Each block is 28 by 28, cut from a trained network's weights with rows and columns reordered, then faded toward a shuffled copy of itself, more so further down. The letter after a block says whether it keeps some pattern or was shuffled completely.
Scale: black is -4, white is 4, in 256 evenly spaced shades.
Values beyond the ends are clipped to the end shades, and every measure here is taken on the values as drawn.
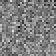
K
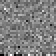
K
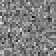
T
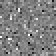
T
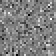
T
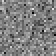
T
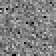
T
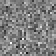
K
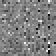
K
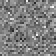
K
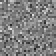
T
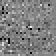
K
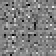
K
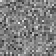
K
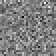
T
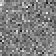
T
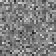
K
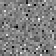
T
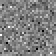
T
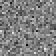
T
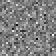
T
